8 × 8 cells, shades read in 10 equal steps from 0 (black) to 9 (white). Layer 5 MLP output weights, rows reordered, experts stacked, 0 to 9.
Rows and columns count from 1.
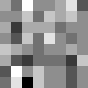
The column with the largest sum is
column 5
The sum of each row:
46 46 40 41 43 32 42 37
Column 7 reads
8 7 5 4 6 2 3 3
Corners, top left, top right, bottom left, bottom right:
6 3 4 5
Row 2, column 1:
5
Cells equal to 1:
0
